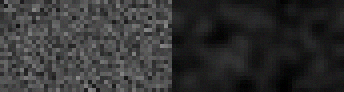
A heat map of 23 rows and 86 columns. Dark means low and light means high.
It is made of 1 by 2 panels. Panel 1,1: low, fine-grained. Panel 1,2: very low, blotchy, faint in contrast.
